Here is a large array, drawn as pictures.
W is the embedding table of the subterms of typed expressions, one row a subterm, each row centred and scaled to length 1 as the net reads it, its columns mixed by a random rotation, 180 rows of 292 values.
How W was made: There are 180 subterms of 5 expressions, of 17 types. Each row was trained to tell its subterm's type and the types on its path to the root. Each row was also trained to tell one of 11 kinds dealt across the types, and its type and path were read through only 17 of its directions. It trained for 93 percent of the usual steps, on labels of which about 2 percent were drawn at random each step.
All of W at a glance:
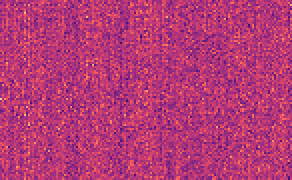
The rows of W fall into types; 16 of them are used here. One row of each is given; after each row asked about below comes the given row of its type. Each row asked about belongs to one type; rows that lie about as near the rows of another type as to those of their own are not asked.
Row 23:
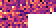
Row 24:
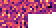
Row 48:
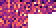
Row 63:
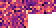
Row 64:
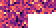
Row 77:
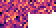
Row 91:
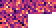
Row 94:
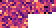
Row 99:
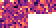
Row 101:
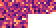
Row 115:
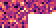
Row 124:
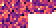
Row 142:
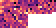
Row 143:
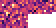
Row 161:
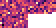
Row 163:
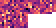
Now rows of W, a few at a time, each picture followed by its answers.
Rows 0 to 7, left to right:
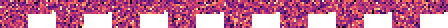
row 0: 99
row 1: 23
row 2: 142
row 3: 143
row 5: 77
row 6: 99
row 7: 48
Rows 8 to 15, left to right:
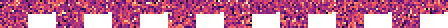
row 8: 161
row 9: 163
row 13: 77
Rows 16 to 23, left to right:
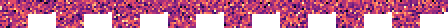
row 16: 142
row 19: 101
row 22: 99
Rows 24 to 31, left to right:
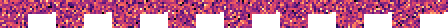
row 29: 101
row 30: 163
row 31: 64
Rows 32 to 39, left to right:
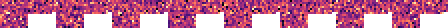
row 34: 142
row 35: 99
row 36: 161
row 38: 101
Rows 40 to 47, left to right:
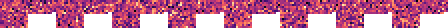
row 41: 161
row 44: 143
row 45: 161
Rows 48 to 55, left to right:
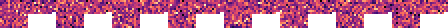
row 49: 142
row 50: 124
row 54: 99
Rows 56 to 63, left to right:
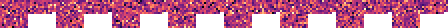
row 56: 161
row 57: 124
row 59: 101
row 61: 23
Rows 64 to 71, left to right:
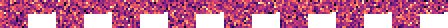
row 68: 94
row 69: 99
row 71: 48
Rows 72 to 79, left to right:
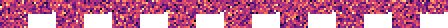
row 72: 94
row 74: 48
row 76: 143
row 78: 48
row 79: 91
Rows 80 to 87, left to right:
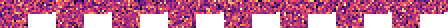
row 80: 48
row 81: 24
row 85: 124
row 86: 101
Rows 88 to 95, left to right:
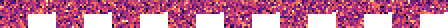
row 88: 163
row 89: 48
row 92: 77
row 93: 23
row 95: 142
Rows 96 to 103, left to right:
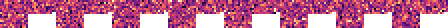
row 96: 24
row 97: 91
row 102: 101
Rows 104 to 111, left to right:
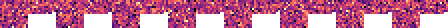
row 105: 94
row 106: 163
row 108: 161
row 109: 124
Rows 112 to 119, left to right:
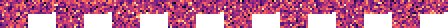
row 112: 24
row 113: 77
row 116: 142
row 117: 23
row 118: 124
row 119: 64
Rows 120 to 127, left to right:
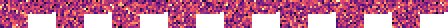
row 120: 143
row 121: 161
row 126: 91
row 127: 91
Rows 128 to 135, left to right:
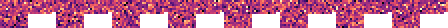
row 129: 63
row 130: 91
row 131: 99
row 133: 23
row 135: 161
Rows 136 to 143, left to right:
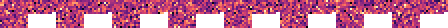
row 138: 91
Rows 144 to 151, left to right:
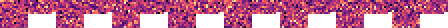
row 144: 91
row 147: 91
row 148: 24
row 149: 115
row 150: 142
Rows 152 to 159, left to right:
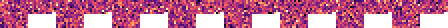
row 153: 99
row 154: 163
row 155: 115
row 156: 94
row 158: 23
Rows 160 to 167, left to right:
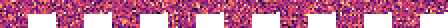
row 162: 94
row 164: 23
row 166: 94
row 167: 163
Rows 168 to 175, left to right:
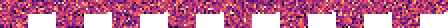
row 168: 163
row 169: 124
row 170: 143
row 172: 142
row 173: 163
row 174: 94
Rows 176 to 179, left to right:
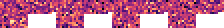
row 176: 94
